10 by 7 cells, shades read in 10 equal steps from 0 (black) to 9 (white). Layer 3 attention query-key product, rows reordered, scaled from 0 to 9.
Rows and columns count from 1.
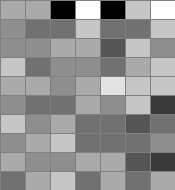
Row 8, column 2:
6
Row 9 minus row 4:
-1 1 0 1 2 -3 -5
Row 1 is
6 6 0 9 0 7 9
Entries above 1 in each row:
5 7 7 7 7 7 7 7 7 7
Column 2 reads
6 4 5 4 6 4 5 6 5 6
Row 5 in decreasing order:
8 7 7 6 6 6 5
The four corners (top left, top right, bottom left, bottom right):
6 9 4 6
